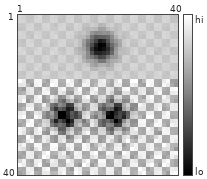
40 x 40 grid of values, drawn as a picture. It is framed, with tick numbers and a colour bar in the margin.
Dips: three. Seam: horizontal, 40% of the way down, the top part calmer. Slope: none. Mirror symmetry: none. Histogram: skewed, a long tail of low values.
